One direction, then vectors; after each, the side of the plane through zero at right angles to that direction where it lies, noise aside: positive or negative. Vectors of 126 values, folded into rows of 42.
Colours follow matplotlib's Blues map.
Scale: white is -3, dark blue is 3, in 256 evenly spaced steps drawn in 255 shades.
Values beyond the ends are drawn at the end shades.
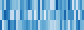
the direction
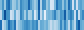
positive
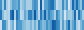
negative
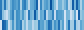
negative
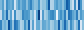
positive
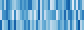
positive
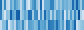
negative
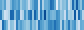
negative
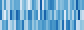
negative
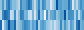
positive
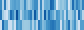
negative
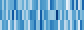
negative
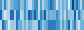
negative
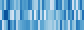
positive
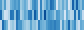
negative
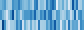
negative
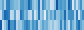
positive
